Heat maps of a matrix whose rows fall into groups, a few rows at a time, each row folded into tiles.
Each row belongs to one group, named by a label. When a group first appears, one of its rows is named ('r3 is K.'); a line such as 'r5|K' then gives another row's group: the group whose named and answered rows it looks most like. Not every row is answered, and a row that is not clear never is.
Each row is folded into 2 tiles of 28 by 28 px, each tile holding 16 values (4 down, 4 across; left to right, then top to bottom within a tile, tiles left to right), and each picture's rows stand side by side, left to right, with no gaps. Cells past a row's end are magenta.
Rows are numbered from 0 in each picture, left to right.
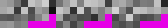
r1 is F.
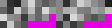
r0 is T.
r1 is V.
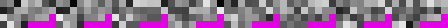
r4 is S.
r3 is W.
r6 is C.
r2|V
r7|C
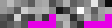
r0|F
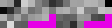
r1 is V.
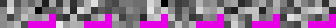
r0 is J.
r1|J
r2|W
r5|S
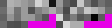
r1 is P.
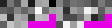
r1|P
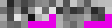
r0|W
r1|C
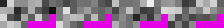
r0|J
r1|J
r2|C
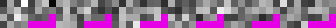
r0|V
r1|J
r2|S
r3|W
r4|F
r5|S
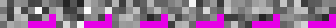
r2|S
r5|S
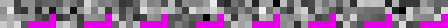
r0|J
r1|J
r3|F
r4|W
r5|S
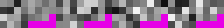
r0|T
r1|J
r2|T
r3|T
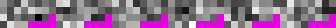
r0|P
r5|J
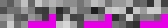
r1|C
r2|F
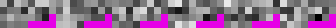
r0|C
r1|J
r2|J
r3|P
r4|F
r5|P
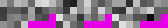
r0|C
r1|T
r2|P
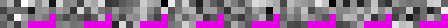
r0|V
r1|F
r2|V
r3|S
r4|C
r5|V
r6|S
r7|C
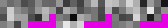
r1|C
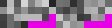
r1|W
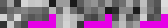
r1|J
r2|C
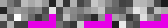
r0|V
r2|T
